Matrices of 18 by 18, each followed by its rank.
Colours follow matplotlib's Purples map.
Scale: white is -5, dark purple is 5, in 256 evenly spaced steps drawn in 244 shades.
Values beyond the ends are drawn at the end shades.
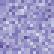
full rank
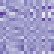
three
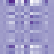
one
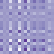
one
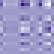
one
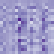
three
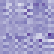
three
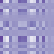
one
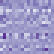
three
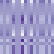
one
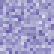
full rank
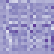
three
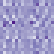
three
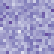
full rank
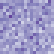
full rank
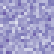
full rank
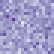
full rank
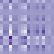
one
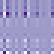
one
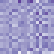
three
